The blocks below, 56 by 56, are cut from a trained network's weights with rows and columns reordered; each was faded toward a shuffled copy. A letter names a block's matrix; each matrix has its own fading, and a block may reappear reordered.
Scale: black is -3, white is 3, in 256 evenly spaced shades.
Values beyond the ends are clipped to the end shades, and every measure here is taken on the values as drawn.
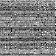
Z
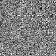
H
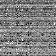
Z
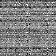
Z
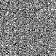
H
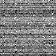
Z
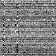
Z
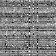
Z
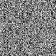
H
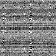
Z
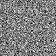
H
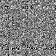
H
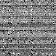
Z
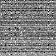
Z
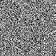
H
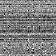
Z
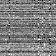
Z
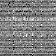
Z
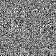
H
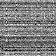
Z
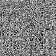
H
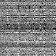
Z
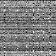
Z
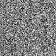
H
